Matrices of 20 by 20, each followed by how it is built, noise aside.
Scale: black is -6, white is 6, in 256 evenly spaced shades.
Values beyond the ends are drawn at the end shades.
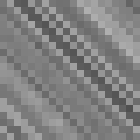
Toeplitz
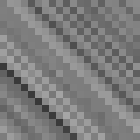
Toeplitz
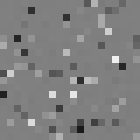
sparse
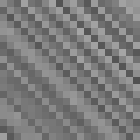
Toeplitz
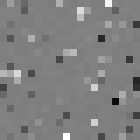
sparse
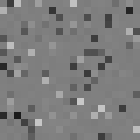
sparse
